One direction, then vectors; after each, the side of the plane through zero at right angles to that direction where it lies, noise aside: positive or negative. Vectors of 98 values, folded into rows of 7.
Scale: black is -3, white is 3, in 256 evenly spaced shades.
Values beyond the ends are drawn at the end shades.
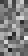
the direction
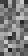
positive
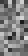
positive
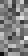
positive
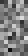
positive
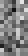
positive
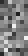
positive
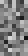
negative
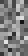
positive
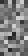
positive
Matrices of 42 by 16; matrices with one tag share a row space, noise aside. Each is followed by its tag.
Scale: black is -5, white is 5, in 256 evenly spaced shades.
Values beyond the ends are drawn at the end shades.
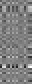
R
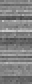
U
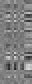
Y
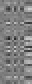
Y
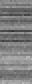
U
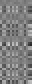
R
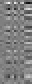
Y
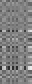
R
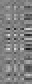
Y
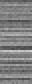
U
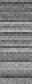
U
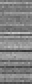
U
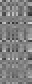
R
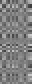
R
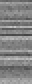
U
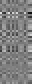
R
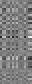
R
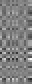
R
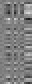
Y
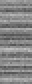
U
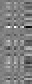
Y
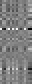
R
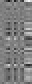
Y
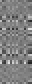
R
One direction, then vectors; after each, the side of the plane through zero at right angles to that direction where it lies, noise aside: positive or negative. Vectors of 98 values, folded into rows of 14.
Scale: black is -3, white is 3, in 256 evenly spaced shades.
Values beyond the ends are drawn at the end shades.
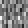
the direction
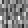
positive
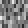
positive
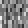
positive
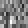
positive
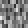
positive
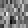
negative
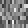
negative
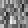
positive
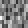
positive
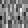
negative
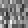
positive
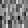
negative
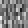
positive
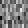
negative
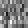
positive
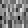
negative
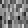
negative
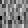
negative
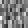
positive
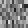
positive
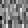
negative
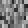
negative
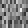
negative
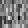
negative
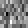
positive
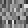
negative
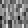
negative
